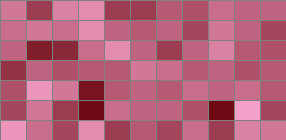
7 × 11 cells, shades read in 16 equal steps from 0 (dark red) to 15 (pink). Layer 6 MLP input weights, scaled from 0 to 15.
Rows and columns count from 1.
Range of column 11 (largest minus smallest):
5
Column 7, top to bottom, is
8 9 5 10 8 9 6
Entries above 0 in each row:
11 11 11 11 11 9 11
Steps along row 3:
down up up up down down up up down down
